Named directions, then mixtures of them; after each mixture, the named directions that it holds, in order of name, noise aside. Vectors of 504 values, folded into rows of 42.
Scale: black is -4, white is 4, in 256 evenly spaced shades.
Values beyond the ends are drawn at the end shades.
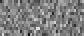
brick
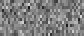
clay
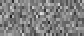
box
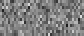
clay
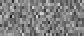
box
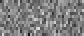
brick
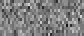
clay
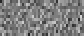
brick, clay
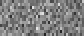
box, brick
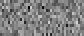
box, clay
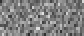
box, brick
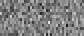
box, clay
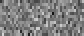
brick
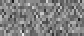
box, clay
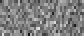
brick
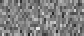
brick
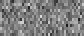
clay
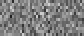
box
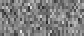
brick, clay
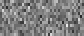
clay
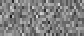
box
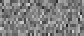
brick, clay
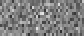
box, brick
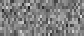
clay
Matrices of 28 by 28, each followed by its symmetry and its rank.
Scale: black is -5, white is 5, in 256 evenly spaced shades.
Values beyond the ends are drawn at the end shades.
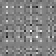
symmetric, rank two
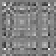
symmetric, rank two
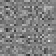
neither, rank five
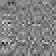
neither, rank five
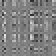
neither, rank two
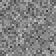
symmetric, full rank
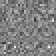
neither, rank five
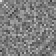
symmetric, full rank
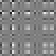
symmetric, rank one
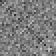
symmetric, full rank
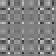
symmetric, rank one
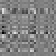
neither, rank two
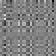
neither, rank two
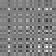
symmetric, rank one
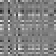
neither, rank two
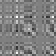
symmetric, rank two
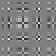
symmetric, rank one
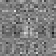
neither, rank five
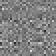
neither, rank five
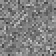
symmetric, full rank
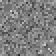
symmetric, full rank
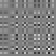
symmetric, rank one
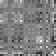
symmetric, rank two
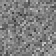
symmetric, full rank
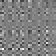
neither, rank two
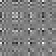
symmetric, rank two
